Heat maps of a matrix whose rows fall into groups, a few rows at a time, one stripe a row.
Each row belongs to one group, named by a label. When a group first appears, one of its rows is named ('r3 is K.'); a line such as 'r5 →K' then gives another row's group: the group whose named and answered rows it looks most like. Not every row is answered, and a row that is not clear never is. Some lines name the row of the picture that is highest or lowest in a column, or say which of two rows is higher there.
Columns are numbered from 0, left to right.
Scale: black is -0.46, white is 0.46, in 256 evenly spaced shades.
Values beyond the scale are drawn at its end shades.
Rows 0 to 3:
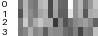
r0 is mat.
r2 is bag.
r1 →mat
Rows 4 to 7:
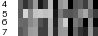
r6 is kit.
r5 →bag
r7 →kit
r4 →kit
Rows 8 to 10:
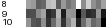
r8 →mat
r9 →kit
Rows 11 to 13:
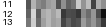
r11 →mat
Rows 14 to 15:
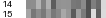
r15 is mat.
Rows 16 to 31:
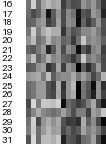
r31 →bag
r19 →bag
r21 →kit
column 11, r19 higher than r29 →No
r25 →kit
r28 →mat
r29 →bag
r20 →bag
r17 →kit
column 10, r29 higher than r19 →No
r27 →bag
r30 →bag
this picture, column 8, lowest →29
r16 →bag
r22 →bag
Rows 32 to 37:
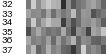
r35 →mat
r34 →bag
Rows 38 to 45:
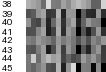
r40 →kit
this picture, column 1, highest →44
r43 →kit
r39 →kit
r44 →bag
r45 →kit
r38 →mat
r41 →kit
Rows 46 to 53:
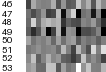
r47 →kit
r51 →mat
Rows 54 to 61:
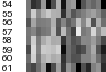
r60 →bag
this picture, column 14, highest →56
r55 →bag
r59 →bag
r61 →kit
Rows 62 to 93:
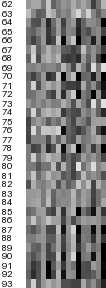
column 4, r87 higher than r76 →No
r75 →mat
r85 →kit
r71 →bag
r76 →bag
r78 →kit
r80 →mat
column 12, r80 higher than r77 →Yes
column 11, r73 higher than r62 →No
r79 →bag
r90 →kit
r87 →kit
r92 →kit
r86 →bag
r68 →bag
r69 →mat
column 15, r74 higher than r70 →Yes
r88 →kit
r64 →kit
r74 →bag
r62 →mat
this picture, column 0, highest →63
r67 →bag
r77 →mat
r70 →kit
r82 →mat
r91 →kit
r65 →kit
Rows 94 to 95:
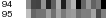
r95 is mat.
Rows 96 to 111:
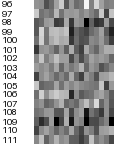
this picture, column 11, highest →111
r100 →bag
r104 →mat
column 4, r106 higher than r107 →Yes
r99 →bag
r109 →kit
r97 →mat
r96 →mat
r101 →mat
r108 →kit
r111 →bag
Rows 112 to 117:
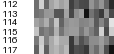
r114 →mat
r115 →mat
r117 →bag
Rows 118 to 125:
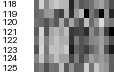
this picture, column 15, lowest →121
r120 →mat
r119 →kit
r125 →mat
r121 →bag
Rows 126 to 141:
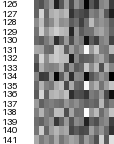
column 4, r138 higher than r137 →Yes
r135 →mat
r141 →mat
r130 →kit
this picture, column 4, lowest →134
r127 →bag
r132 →bag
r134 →kit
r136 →bag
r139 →kit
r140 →bag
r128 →bag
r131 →mat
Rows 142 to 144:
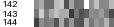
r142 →mat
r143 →bag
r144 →mat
